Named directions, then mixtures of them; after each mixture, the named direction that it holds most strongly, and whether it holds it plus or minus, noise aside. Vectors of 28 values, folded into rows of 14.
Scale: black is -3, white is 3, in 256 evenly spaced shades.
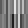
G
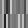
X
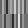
G, plus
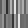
G, plus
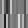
X, plus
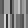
X, minus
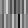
G, minus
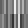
G, plus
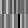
G, minus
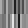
G, minus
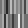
X, plus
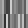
X, plus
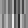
G, minus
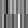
X, plus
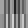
G, minus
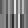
G, plus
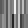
G, plus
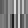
G, plus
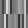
X, minus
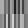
G, minus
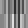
G, minus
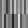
G, plus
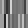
X, plus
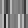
X, plus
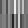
G, plus
